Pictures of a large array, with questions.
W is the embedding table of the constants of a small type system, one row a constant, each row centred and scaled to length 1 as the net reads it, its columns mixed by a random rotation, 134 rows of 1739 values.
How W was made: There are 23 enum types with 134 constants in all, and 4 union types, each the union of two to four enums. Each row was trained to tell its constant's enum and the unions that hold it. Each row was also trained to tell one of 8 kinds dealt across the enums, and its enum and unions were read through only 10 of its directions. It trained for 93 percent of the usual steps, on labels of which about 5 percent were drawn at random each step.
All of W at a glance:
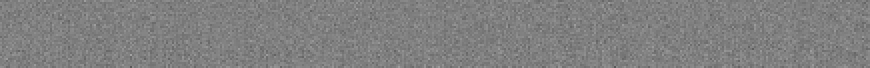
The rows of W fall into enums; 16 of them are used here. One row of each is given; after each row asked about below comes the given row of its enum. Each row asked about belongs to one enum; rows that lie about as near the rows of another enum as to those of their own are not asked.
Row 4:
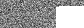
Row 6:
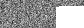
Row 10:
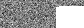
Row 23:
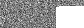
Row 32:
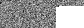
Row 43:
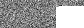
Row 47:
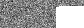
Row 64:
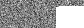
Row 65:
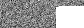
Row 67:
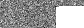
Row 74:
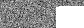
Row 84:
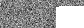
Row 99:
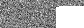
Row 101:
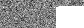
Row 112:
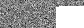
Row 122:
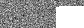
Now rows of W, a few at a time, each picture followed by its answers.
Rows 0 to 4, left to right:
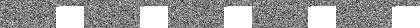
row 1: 23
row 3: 74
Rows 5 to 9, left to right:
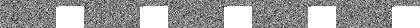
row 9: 10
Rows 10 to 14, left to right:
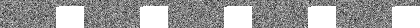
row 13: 10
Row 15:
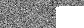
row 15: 47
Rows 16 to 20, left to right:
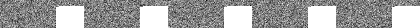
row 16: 99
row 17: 6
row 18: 67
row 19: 23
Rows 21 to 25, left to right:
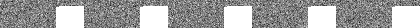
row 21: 6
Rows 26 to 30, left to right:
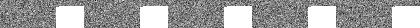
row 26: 65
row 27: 65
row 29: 47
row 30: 122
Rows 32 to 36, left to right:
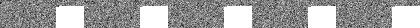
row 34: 101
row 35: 10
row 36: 101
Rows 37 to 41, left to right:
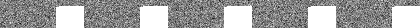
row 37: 10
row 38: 32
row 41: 10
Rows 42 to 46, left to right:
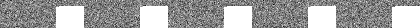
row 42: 23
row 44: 6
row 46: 122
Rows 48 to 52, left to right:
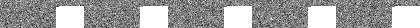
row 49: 23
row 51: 32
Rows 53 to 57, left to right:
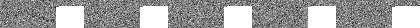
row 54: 74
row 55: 74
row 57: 122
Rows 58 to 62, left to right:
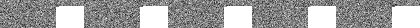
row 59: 32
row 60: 43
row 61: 4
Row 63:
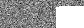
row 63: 23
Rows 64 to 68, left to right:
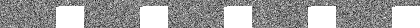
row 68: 6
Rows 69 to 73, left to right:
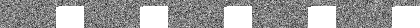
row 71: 6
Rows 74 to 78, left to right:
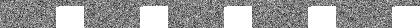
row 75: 101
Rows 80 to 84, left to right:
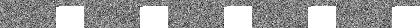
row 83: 99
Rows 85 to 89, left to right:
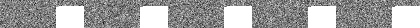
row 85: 10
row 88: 32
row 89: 84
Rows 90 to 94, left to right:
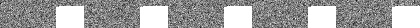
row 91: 43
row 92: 43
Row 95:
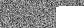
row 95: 122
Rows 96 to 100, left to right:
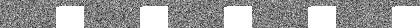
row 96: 122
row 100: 4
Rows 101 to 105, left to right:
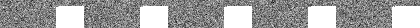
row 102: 47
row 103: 47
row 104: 4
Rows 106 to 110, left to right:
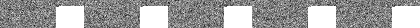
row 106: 84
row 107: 74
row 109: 67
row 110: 6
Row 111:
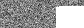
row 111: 43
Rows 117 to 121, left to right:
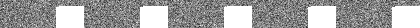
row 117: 47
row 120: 99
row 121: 84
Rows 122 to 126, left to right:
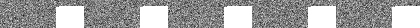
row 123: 43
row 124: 4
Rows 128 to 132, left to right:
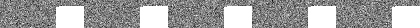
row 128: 122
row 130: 47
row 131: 4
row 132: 23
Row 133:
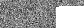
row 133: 84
